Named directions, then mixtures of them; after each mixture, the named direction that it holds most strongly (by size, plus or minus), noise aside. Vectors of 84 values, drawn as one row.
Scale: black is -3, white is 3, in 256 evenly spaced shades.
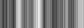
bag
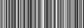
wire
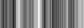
bag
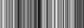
bag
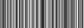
wire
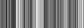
bag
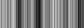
bag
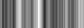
bag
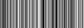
wire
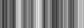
bag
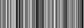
wire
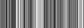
bag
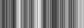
bag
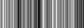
bag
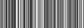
wire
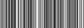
wire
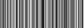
wire
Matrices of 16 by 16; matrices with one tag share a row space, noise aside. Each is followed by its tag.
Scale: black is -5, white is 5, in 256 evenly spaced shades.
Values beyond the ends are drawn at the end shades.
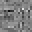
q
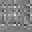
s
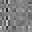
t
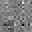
q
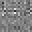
s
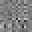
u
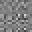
u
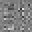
q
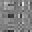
q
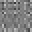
s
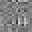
u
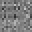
s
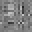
q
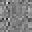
t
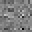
q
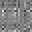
s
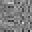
q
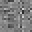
q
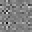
t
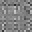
s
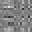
q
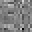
q
